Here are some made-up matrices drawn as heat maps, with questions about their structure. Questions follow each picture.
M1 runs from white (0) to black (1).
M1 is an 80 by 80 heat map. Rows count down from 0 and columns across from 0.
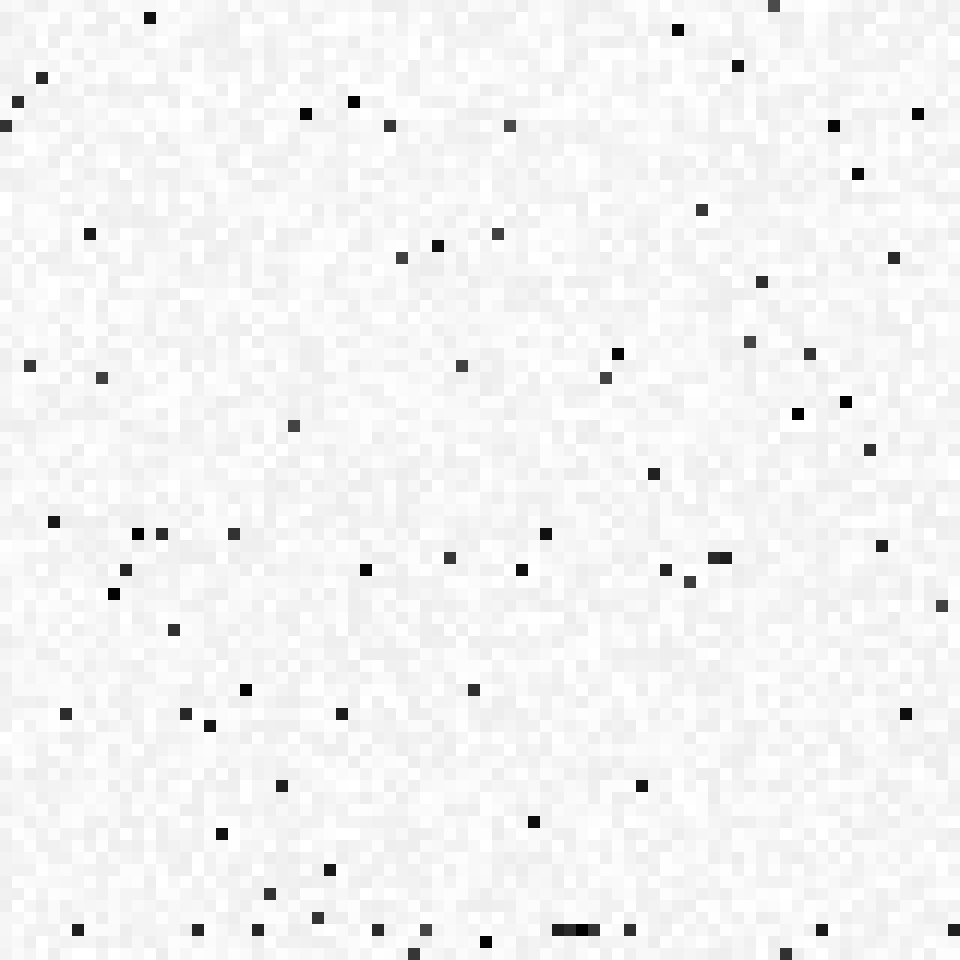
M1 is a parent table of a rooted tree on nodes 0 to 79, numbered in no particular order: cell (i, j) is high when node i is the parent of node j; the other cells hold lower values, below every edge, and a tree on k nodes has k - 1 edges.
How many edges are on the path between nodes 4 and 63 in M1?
7
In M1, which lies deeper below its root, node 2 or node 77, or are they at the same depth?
node 2
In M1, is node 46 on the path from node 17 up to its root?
yes
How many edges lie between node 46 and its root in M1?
1
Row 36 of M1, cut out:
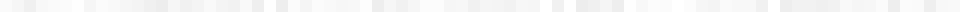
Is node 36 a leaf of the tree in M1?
yes
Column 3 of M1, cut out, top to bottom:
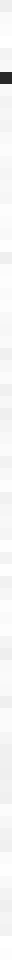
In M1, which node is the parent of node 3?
6
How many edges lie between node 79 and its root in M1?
1
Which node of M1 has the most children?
77
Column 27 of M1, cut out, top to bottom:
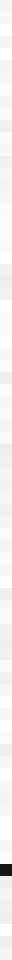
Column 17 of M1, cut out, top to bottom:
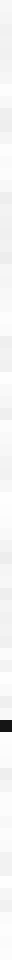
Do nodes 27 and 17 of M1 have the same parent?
no
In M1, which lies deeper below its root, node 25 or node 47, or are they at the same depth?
node 25
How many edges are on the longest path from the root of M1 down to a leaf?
4
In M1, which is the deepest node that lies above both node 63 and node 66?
79
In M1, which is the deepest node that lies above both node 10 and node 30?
47
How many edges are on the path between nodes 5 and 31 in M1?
4
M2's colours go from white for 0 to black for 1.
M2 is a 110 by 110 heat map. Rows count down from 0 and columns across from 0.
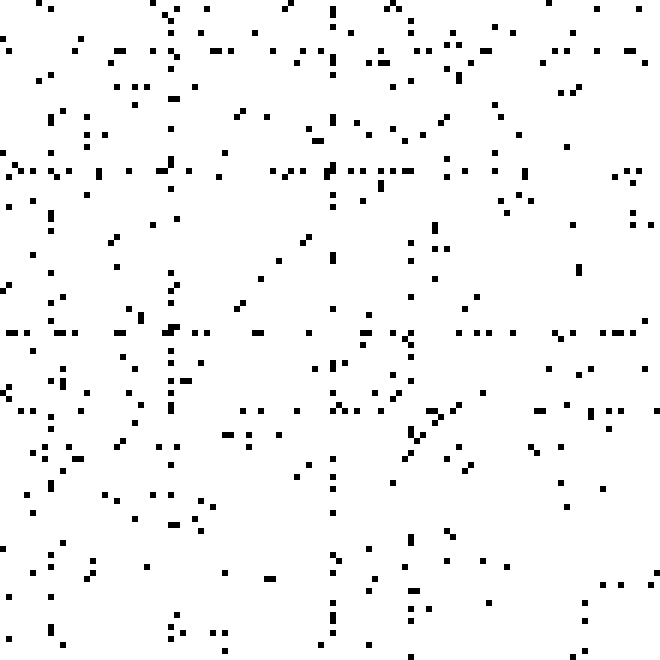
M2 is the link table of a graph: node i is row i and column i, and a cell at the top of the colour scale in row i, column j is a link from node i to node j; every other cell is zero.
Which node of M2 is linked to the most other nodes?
node 55
